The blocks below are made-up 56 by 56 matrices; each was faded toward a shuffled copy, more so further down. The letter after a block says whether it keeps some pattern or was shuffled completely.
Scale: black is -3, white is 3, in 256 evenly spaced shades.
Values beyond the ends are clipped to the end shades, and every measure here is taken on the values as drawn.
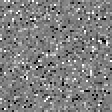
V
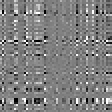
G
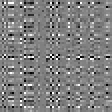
G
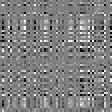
G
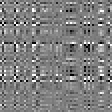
G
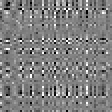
G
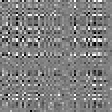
G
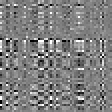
G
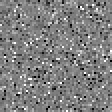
V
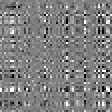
G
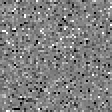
V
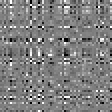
G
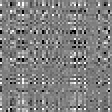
G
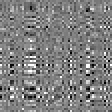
G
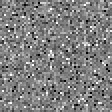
V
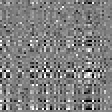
G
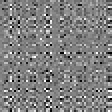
G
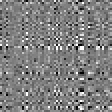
G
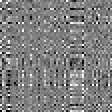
G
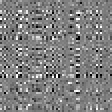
G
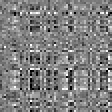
G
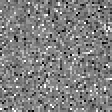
V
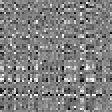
G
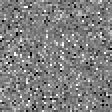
V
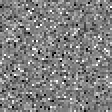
V
